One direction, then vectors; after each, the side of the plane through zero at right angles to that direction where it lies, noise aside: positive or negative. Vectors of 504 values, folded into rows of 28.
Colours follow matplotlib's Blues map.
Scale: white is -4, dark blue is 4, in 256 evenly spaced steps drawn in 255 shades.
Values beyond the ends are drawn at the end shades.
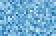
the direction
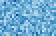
positive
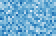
positive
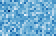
negative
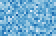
positive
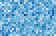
positive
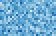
positive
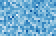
negative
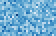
positive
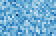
positive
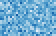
positive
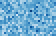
negative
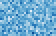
positive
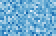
positive
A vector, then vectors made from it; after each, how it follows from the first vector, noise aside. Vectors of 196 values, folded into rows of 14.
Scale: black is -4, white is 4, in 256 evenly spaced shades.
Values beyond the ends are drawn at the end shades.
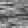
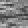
copied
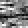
scaled up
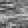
negated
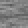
shrunk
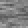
shrunk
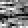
scaled up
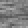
shrunk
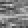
negated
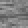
shrunk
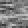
negated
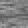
shrunk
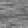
shrunk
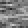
negated
